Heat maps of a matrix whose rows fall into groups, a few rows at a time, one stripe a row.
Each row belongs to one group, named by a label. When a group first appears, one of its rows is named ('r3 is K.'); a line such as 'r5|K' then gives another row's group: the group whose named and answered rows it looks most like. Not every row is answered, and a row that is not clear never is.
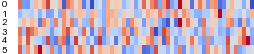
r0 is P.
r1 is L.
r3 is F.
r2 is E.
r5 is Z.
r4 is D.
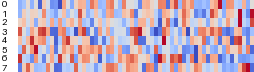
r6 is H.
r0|L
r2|P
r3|F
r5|Z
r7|D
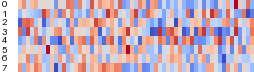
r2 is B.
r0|Z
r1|E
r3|H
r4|L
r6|H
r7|Z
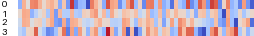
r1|H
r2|D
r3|L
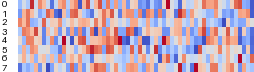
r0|F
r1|D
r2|H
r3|E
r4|Z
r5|Z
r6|P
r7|E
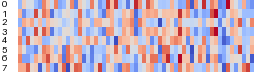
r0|E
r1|L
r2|B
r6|P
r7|D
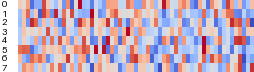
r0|P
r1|E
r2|Z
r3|B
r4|F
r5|H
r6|F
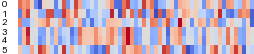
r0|D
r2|P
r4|B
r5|F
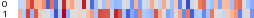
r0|F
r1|Z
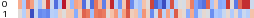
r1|H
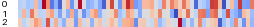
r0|L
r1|E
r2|B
